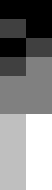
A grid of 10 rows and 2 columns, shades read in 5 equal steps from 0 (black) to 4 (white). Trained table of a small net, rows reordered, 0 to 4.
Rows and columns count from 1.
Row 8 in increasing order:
3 4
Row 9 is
3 4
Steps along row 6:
same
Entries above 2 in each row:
0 0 0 0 0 0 2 2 2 2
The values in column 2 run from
0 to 4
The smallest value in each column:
0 0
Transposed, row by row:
0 1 0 1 2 2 3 3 3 3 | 0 0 1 2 2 2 4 4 4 4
